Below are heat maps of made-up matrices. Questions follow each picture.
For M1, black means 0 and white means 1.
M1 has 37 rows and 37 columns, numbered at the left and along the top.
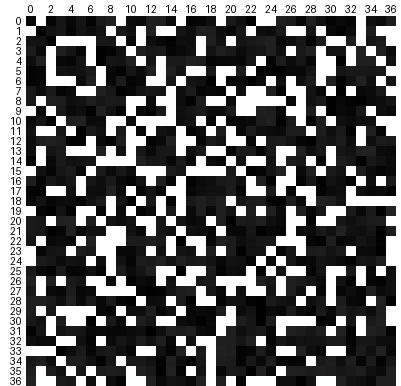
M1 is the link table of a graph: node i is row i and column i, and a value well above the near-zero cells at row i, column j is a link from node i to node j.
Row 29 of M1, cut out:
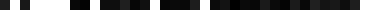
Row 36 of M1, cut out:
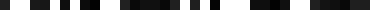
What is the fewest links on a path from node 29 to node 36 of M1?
1
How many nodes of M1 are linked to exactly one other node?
0
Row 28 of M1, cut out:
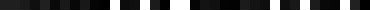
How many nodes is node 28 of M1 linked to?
7
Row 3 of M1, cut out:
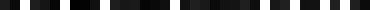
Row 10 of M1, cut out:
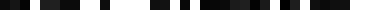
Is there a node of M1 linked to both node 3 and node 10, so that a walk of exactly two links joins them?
yes
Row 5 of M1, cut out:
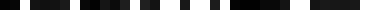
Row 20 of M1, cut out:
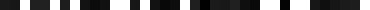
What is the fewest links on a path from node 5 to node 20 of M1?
1
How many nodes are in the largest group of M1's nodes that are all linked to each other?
5
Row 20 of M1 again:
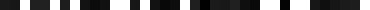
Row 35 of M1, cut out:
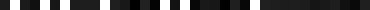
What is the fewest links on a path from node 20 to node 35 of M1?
2
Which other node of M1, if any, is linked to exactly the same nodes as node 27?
node 14
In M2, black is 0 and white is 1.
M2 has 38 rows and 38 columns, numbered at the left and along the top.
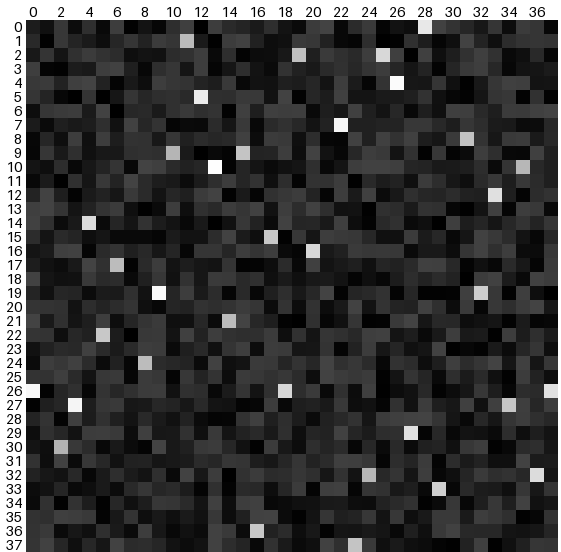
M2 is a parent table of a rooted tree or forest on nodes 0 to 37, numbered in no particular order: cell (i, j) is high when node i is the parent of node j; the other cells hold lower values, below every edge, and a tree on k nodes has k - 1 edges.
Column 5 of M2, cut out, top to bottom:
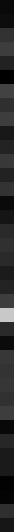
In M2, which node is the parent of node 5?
22
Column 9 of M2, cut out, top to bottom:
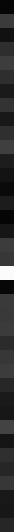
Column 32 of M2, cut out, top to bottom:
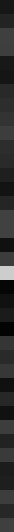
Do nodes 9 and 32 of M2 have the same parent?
yes
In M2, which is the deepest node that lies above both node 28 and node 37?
26
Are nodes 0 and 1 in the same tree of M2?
no
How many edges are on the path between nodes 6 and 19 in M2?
4
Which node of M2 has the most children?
26
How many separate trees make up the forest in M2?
4
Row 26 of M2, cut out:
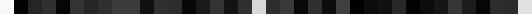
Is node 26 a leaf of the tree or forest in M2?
no
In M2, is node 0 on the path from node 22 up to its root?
no
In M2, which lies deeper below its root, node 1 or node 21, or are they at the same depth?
the same depth
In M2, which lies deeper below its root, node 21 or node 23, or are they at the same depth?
node 23
